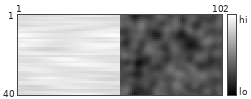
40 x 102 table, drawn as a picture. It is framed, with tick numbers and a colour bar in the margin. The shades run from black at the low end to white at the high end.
It is made of 1 by 2 panels. Panel 1,1: very high, streaked across, faint in contrast. Panel 1,2: low, blotchy.
